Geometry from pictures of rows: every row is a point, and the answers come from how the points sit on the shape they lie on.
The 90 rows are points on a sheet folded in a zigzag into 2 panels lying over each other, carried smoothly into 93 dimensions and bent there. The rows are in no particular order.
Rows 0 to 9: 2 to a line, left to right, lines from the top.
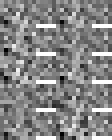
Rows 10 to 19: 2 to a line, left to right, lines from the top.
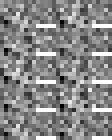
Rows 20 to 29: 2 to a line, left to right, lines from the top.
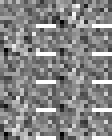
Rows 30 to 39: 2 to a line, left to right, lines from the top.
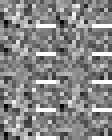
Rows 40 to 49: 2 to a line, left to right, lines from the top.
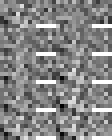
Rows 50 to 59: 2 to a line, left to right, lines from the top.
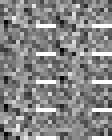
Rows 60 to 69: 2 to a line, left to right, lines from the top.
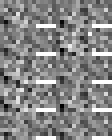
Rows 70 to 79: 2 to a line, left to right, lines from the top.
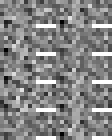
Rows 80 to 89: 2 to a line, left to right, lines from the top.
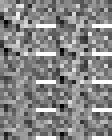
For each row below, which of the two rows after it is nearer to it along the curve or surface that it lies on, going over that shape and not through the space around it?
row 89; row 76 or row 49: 49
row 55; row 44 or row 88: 44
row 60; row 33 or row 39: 33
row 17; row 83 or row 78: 83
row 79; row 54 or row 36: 36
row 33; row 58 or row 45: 45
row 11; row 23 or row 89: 89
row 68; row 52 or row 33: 33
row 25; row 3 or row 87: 87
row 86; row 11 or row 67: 67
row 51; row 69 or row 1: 69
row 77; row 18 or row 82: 18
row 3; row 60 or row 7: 7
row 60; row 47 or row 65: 47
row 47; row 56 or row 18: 18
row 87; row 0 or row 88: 0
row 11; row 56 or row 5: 5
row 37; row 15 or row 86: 15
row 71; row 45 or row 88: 45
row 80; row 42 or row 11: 11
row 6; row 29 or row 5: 29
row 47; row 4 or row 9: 4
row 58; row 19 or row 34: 19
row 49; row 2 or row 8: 8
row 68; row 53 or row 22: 22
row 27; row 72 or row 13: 13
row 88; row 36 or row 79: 36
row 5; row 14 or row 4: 14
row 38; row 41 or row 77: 77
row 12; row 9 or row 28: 9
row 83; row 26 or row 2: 2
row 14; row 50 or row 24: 50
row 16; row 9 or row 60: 9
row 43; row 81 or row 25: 81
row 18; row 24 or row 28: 28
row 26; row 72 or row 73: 72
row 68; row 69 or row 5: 5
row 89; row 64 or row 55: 55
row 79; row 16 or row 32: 32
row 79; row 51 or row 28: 28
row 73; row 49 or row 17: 49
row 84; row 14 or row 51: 51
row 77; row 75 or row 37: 37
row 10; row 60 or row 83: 60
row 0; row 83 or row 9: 9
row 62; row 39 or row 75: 75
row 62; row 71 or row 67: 67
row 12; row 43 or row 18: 43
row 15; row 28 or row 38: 38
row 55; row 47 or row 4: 47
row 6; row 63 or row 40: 40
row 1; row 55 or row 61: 55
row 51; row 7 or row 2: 7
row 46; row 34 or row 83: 34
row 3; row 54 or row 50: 54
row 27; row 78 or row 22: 78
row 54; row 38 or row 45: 38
